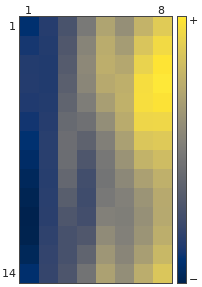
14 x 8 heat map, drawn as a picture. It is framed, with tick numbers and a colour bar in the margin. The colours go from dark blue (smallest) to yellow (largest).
The bottom left is the ninth with the lowest average. The field climbs toward the right. The top right is the ninth with the highest average. No lone cell stands out from its neighbours.
